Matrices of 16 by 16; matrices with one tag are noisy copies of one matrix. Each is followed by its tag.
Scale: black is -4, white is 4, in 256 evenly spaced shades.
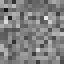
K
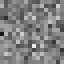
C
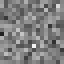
C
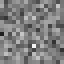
C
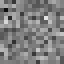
K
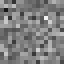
K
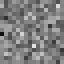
C
